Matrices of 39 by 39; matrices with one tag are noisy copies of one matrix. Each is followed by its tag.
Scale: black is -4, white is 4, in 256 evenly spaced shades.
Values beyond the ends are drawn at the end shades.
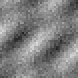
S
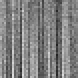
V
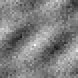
S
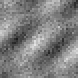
S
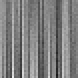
V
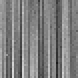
V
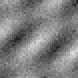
S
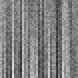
V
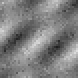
S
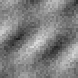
S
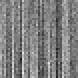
V
